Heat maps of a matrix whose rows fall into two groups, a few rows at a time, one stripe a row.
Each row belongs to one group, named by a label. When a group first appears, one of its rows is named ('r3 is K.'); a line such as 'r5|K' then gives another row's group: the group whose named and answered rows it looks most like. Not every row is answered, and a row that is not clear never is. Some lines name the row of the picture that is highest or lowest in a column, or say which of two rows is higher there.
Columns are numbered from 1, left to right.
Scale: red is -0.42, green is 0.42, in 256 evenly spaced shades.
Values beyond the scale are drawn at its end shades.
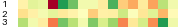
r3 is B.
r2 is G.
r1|B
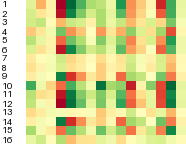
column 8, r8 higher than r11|No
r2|B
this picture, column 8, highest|10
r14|G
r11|B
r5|B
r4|G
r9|G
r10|B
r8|G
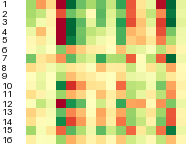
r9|G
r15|B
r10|G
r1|B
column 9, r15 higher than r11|Yes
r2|B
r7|B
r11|G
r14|G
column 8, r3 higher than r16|Yes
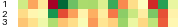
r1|B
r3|G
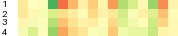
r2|G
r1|G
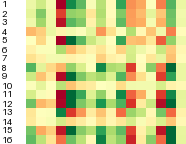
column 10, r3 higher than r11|No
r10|G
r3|B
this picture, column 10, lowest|13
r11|B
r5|B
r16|B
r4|G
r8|B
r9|B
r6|G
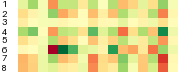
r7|G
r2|G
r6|B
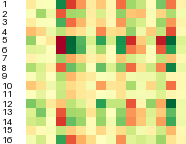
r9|G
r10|G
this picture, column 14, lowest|5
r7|G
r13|B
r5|B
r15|G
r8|B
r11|G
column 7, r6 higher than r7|Yes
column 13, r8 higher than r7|Yes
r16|G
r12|B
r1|G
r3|G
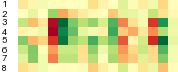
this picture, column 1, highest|5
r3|B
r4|B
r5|B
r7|B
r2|G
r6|B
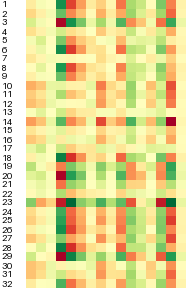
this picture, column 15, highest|23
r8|G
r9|G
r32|G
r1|G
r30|G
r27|G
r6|G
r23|B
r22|G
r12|G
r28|G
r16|G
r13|G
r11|G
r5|G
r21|B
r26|G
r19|B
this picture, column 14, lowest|23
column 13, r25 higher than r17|No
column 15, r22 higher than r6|Yes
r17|G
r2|G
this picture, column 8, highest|23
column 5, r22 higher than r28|Yes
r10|G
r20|B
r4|G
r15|G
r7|G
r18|G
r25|G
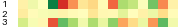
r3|B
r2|G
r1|G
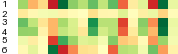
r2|G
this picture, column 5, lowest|6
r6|G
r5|B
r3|B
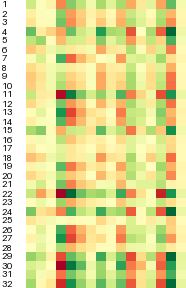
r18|G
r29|B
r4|B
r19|G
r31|B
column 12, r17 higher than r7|No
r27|G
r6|G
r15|B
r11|B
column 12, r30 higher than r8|No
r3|G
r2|G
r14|G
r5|B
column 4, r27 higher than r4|Yes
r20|G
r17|G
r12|G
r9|G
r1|B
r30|B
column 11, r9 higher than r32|Yes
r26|G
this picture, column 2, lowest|22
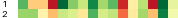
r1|B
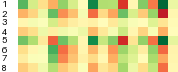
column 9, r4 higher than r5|No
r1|B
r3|G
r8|G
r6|G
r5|B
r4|G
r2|G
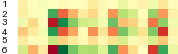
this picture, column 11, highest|4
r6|B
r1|G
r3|B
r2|G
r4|G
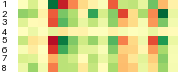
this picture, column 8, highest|2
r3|B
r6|B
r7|B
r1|G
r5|B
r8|B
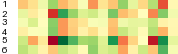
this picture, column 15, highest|5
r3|G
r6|B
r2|B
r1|G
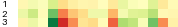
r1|G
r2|G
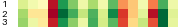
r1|B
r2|B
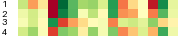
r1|B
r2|B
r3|G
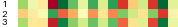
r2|G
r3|B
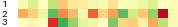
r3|B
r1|G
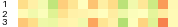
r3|G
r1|G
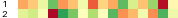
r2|B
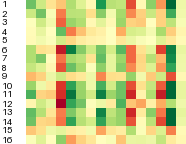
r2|B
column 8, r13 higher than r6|Yes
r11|B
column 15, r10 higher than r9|Yes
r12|B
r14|B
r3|B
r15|G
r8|B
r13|B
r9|G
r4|G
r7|B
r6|B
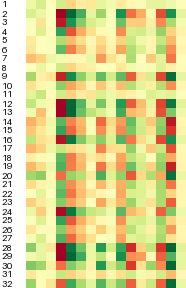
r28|B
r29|B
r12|B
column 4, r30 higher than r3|Yes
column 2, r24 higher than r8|No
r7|G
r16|B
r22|G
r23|G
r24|B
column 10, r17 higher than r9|No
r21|G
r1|G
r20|B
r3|B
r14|G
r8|G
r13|B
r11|G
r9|B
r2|B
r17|G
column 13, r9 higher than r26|Yes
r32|B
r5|G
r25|G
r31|G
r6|G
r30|B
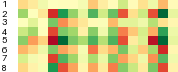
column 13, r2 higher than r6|Yes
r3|G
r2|B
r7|B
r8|G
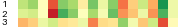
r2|B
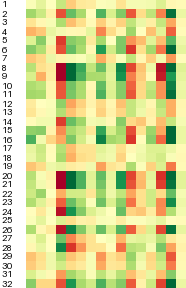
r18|G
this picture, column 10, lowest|28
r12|G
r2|B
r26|B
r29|G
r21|B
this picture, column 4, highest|28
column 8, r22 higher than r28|Yes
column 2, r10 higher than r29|Yes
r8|B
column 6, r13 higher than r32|No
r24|B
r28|G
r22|B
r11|B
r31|B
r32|B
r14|B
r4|G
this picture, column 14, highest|28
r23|B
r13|G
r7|G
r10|B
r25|G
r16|B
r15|B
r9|B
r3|G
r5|B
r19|G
